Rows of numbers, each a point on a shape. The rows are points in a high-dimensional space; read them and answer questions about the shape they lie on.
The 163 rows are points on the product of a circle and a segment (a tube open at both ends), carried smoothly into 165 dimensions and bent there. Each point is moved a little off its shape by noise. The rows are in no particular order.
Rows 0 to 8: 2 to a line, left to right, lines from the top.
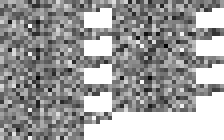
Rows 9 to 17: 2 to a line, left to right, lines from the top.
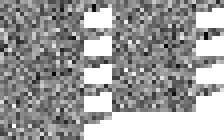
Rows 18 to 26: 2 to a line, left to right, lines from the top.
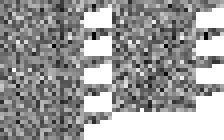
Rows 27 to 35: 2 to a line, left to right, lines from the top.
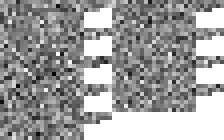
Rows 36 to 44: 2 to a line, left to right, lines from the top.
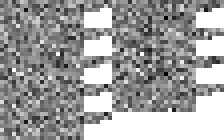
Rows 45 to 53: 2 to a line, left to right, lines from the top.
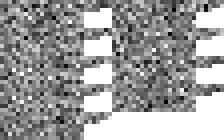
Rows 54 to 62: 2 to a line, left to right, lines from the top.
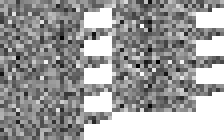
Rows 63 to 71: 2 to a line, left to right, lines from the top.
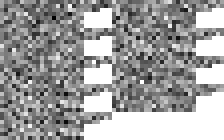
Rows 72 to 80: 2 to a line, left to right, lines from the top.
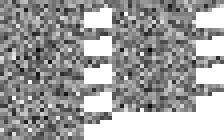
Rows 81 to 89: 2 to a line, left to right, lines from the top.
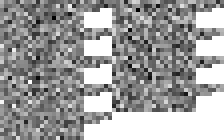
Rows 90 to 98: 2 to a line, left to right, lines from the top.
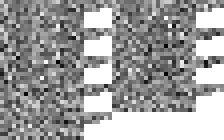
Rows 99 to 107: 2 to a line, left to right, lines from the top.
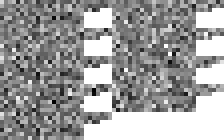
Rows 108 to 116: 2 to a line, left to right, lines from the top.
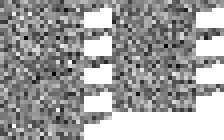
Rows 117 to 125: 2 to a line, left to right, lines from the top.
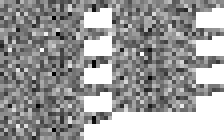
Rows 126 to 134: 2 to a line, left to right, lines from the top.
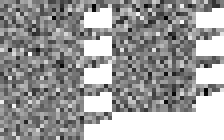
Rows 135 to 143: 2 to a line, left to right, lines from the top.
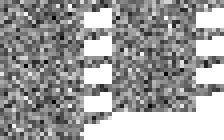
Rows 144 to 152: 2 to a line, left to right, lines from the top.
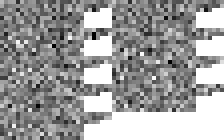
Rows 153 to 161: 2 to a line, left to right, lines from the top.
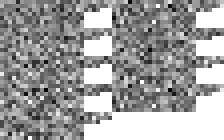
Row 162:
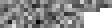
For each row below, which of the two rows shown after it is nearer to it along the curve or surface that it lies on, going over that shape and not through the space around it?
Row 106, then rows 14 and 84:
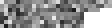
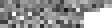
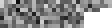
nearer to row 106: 14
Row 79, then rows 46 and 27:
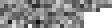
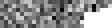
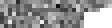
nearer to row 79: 46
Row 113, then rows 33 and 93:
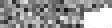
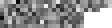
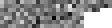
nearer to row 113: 33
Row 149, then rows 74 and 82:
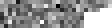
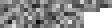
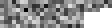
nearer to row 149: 82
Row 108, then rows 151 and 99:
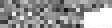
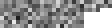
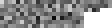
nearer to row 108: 151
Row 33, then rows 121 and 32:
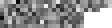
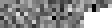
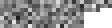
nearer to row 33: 121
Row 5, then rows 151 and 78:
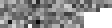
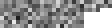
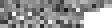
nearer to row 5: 151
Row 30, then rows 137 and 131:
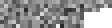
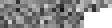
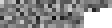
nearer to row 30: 137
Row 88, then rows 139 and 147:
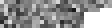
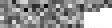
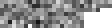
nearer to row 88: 139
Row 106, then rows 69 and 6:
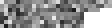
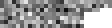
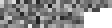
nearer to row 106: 69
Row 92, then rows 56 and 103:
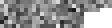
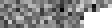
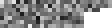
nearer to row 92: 56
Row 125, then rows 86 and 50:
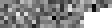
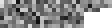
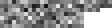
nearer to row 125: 86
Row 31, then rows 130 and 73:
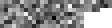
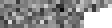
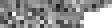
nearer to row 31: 130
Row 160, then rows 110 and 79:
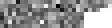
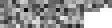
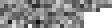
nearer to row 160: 110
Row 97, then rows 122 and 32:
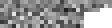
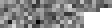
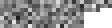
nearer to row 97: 32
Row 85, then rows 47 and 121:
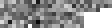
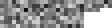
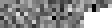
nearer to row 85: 121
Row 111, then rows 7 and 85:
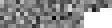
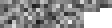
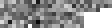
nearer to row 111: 85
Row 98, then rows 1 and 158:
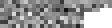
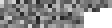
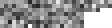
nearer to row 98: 158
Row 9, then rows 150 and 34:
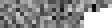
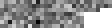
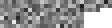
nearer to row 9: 150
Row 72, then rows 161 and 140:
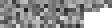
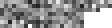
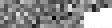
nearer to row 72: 161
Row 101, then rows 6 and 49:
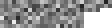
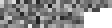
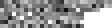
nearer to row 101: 49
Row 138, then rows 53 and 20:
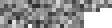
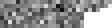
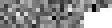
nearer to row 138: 20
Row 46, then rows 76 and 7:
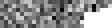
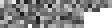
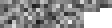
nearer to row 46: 76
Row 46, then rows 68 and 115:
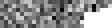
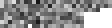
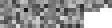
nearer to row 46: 68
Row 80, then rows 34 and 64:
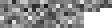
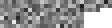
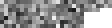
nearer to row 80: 34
